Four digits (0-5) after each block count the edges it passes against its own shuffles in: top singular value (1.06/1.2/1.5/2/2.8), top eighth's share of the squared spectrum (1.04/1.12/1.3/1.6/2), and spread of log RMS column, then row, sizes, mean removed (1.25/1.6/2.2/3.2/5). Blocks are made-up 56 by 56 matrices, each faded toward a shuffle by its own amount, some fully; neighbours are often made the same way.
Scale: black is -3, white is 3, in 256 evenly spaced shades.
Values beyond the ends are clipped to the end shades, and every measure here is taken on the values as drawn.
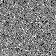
0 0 0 0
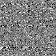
2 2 0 2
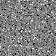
2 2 0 0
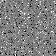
0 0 1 0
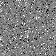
0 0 0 0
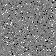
1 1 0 0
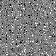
3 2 1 0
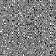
4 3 2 2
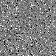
2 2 0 0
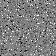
0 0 0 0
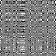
5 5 4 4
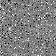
2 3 1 0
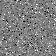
0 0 0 0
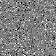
2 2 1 1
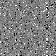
3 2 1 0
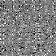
3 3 2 1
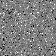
2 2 1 0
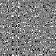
4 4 2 2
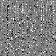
3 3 2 1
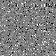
3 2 1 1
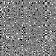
4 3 2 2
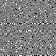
4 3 0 2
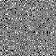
4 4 2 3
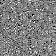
3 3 1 1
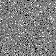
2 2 0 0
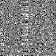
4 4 2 2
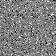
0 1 0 0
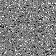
2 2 0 0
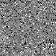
3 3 2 1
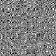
4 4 2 2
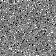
1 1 0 0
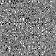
3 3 2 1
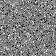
1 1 0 0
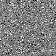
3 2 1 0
